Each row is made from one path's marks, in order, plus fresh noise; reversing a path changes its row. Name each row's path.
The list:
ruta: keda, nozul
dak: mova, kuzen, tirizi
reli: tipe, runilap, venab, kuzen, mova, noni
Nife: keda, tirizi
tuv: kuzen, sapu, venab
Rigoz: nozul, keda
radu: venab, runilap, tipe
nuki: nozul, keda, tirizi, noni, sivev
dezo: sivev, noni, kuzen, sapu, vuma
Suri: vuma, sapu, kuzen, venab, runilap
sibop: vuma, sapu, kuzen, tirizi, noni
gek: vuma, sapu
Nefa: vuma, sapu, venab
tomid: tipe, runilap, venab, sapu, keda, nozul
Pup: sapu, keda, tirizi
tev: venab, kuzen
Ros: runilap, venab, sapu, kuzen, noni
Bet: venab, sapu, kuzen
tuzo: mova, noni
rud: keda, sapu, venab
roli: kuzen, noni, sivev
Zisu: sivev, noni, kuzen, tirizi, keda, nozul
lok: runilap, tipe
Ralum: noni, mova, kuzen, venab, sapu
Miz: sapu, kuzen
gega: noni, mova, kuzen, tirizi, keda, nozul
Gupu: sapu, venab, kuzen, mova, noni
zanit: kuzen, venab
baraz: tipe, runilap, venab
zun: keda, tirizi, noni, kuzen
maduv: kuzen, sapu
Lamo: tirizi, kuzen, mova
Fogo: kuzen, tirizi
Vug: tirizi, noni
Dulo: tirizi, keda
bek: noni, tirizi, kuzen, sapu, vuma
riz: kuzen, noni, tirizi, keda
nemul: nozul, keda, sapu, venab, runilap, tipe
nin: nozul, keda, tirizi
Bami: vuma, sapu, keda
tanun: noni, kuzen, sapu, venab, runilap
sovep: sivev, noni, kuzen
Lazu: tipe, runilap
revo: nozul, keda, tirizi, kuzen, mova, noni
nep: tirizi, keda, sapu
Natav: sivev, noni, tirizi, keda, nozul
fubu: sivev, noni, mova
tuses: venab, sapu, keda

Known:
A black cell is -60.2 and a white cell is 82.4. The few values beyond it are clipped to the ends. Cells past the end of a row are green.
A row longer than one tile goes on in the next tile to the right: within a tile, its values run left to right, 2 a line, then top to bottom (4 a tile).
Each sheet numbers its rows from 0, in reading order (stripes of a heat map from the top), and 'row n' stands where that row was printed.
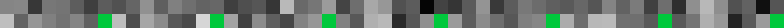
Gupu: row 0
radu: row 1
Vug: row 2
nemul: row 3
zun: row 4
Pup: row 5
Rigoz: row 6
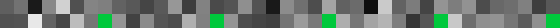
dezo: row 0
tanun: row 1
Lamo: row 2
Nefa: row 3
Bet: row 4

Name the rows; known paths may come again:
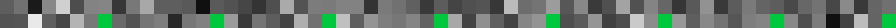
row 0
dezo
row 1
revo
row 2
bek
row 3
Gupu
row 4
Vug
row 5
roli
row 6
zun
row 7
gega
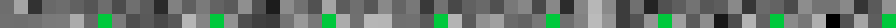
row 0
maduv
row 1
riz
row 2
Lamo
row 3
Pup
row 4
nep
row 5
ruta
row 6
Ralum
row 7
tuzo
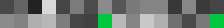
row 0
Bami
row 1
rud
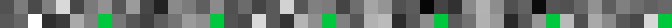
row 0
fubu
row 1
Fogo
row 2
Zisu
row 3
nemul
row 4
Rigoz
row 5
radu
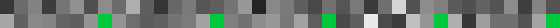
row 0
Dulo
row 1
zanit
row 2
Miz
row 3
sovep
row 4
Ros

